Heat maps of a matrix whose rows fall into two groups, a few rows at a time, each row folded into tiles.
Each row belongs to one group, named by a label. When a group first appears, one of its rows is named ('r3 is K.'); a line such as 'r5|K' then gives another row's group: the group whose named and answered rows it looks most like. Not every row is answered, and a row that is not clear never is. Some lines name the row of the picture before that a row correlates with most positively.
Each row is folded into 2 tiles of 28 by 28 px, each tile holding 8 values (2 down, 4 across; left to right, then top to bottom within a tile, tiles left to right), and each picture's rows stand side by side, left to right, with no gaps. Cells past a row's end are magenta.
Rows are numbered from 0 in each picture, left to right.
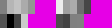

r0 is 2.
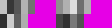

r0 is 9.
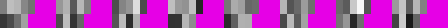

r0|2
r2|9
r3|2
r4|2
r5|9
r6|9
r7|9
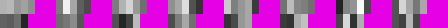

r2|2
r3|2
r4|2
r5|2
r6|9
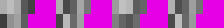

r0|2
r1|9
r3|9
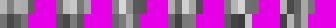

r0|2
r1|2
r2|2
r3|2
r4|2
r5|9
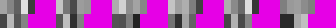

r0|9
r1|9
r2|2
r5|2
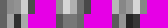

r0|9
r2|9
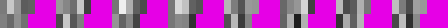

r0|2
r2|2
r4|9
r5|9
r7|9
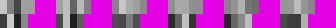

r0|9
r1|9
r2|2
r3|2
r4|2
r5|2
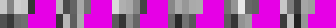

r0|2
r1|9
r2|2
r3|2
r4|2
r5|9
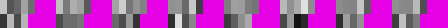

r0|9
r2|2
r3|9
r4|2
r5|9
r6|9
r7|9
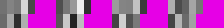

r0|9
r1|9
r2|9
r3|9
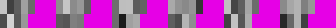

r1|2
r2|2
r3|2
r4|9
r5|2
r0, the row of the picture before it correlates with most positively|3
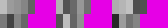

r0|2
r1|9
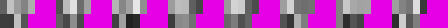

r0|2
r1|2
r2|9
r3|2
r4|2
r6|2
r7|9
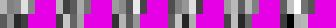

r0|9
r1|9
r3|9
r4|9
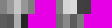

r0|2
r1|2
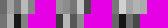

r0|9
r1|9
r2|2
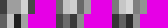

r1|2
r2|2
